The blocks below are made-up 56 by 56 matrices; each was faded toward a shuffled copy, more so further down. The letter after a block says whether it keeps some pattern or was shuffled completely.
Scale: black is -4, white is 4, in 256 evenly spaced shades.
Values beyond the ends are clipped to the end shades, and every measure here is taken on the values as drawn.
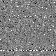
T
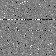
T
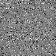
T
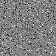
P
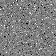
P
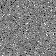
P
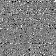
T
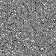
P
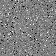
P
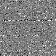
T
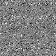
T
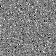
P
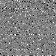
T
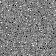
P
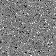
P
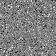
P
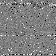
T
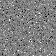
P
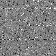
T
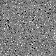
P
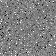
P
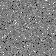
P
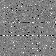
T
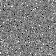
P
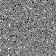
P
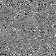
T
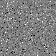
P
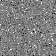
P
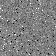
P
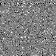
T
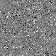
P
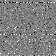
T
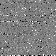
T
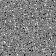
P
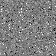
P
